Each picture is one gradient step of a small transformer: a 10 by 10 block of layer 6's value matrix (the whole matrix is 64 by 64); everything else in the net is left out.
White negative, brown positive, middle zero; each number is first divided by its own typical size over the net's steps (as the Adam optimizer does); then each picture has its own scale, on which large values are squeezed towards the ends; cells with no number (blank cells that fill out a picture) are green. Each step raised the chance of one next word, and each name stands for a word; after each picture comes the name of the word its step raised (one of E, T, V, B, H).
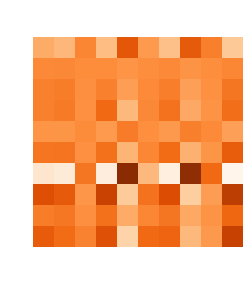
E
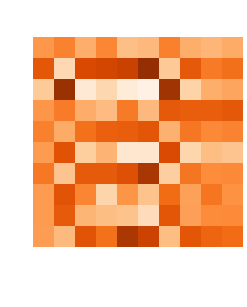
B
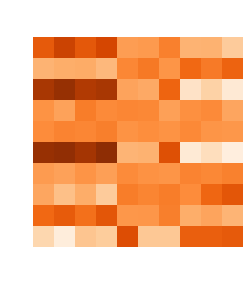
B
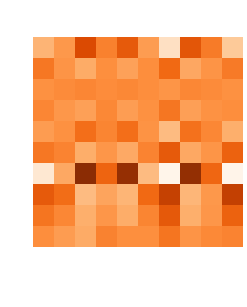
E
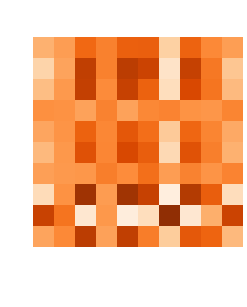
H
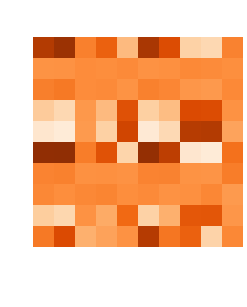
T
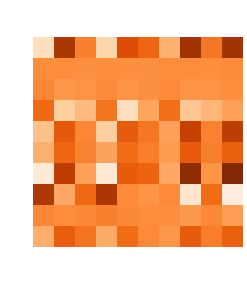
E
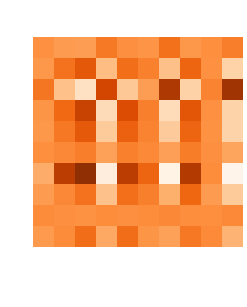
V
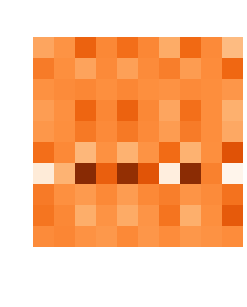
E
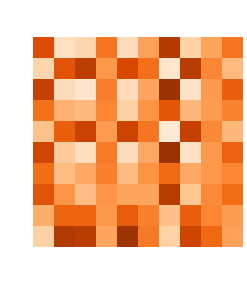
B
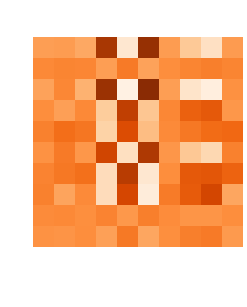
B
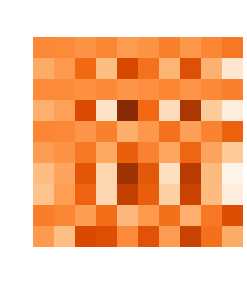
V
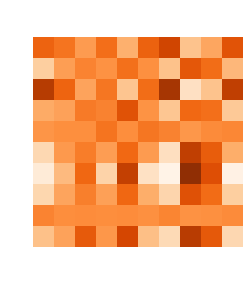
V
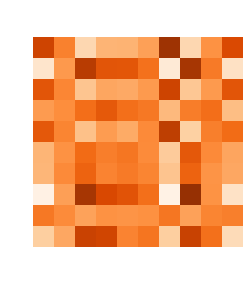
V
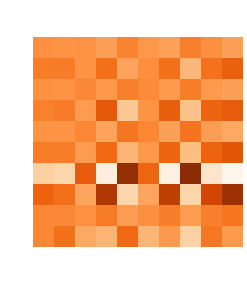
E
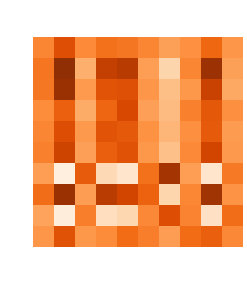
H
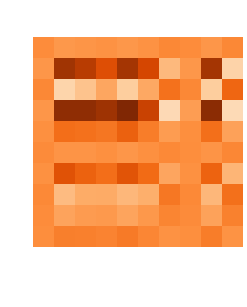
V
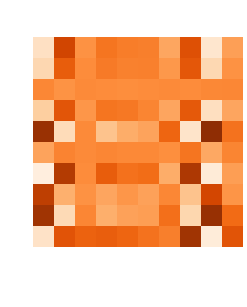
T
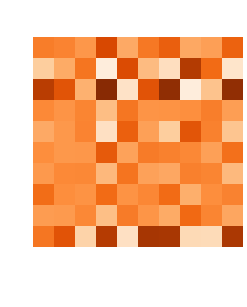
B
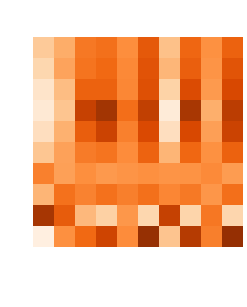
H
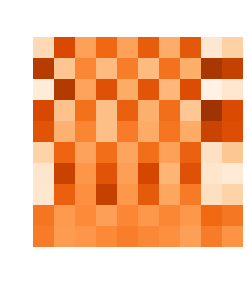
B
